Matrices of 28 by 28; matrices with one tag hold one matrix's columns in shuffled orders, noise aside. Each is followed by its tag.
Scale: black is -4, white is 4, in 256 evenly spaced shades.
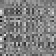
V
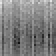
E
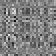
V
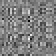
V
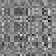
V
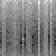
E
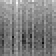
E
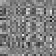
V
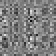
V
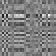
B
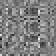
V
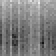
E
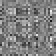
V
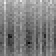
E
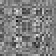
V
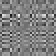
B
